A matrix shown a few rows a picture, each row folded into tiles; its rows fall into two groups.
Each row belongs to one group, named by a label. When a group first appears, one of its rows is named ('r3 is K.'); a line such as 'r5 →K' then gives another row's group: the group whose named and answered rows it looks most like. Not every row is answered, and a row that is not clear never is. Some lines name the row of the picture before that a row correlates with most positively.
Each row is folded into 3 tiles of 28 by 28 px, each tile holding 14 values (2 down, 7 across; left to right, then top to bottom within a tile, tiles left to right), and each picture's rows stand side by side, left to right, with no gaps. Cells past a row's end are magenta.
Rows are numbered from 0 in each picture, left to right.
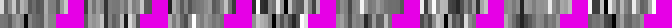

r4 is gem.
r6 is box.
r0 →box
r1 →gem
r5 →box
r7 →box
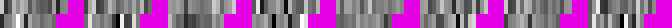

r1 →gem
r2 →box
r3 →gem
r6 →box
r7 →gem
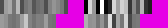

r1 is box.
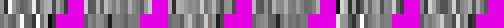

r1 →box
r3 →box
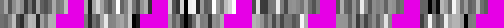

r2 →box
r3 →gem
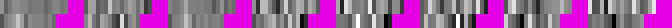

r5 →gem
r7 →box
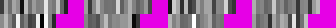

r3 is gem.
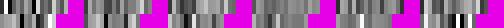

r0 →gem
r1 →gem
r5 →gem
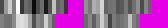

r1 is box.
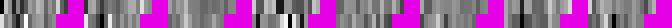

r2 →box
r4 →gem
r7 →box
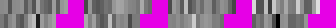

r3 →box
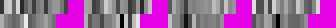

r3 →box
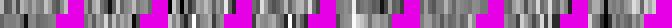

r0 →box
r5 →gem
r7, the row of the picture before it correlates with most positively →2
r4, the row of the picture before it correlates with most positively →0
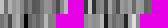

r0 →box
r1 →gem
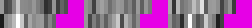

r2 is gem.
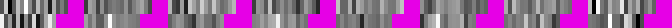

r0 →gem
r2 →box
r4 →box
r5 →box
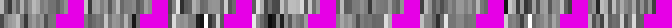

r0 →box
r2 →gem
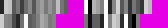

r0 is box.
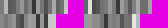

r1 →gem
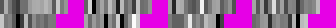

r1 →gem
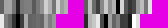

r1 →gem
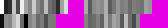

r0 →box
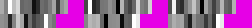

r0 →box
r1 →gem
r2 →gem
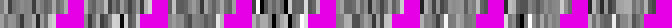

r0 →gem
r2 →gem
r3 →gem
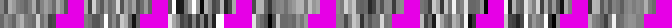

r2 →gem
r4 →box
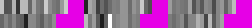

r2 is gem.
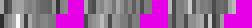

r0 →box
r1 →box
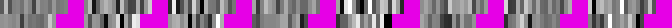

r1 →gem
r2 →gem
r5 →box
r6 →box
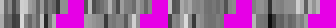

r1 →gem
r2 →box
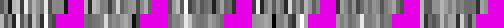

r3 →gem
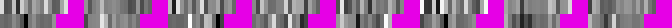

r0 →box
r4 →gem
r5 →box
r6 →box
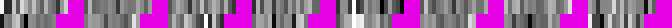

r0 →box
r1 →gem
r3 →gem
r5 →gem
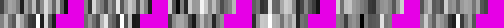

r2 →box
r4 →box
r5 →gem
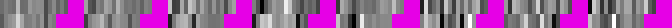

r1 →box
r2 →box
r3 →box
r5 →gem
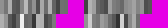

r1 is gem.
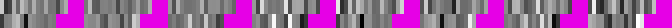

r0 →box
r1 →gem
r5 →gem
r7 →gem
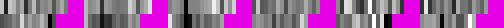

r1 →box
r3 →gem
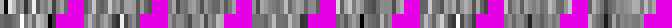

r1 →gem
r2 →gem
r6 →box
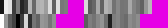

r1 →box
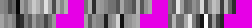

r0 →box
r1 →gem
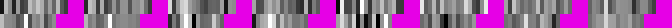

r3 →box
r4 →gem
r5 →box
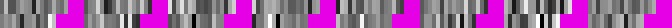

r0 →gem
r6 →gem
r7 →gem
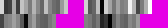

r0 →box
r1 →box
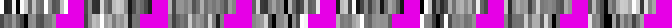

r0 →box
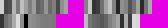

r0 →box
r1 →gem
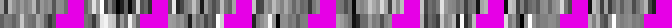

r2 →gem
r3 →box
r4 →box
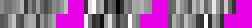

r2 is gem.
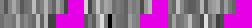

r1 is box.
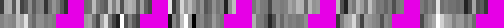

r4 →box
